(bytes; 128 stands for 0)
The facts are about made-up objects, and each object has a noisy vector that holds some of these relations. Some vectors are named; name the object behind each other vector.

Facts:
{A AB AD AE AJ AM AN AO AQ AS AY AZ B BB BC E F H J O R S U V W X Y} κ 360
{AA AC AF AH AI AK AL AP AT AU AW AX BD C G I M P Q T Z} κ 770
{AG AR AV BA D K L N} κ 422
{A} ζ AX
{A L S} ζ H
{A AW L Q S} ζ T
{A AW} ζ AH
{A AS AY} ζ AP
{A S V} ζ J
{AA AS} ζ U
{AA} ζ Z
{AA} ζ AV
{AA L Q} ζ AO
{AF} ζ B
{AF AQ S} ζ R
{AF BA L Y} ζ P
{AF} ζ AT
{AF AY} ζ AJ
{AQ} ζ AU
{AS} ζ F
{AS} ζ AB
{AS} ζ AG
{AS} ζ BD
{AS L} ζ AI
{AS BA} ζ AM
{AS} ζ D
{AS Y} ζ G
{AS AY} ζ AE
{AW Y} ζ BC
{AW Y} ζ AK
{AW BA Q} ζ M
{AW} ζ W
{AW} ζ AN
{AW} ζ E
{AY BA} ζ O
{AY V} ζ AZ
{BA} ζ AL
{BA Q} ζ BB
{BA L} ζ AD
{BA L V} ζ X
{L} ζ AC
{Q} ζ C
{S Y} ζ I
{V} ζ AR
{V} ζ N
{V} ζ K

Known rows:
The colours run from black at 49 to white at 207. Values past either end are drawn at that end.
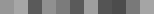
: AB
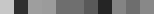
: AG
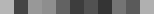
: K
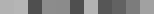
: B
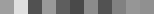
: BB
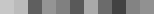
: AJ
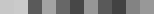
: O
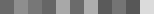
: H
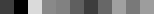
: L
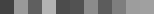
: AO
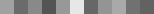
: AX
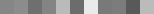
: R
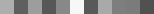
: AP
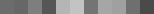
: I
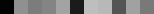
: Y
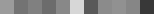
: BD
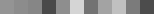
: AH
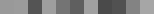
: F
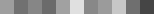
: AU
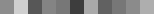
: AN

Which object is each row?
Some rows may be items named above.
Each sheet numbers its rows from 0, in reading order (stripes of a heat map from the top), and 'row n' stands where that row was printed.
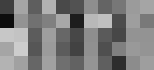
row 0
AO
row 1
Y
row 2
O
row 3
BB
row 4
AE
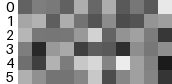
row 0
H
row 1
AM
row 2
AT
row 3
AV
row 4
AF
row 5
AL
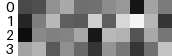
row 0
AS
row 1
Q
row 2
Y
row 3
AZ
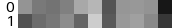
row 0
P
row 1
Z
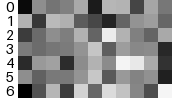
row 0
Y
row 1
BA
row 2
AQ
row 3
G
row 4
AW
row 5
G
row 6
S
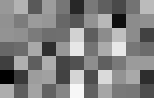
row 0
X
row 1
AY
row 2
C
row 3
T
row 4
AO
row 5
AA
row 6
AP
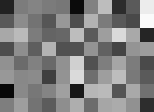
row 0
V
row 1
J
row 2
M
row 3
U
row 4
AC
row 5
AH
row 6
Y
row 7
AK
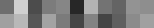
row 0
BC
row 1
AD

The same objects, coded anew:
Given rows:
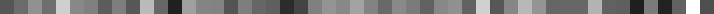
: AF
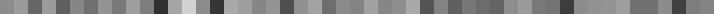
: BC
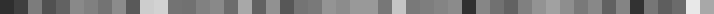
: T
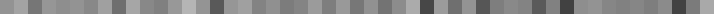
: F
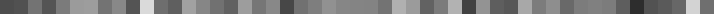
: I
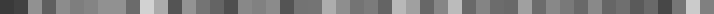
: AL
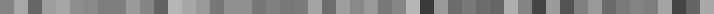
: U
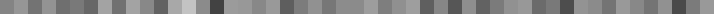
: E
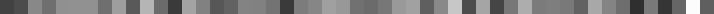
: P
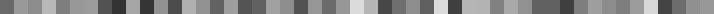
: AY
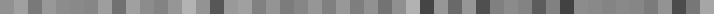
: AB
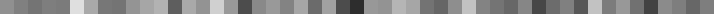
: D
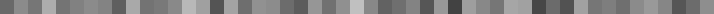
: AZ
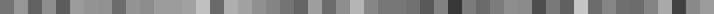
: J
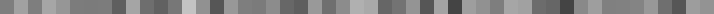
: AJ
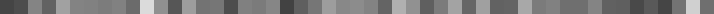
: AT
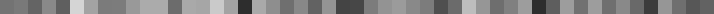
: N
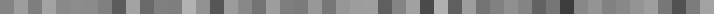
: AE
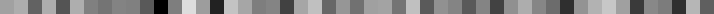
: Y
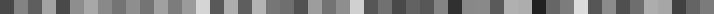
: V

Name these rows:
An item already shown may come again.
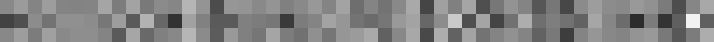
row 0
AM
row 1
P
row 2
AE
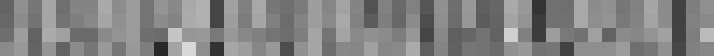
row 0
X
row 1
X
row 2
AO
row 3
BC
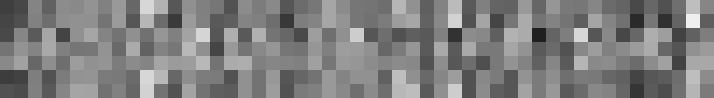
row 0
AC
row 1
P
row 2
V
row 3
O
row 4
H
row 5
AX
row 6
G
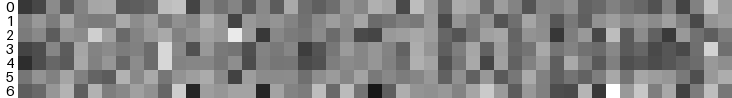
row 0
AP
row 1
AD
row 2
AV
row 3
AT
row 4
Z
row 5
BB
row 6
BA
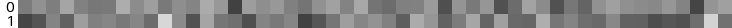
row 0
AD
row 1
AT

